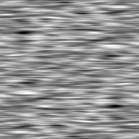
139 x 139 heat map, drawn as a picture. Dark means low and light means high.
Slope: none. Histogram: bell-shaped. Symmetry: a half turn. Grain: streaks across.
